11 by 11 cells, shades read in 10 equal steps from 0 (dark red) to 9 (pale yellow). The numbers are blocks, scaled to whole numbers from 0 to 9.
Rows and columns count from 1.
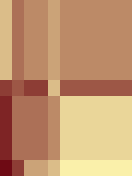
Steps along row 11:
up up same up up same same same same same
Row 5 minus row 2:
0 0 0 0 0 0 0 0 0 0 0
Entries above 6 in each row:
1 1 1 1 1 1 6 6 6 6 7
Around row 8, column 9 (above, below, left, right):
8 8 8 8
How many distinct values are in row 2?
4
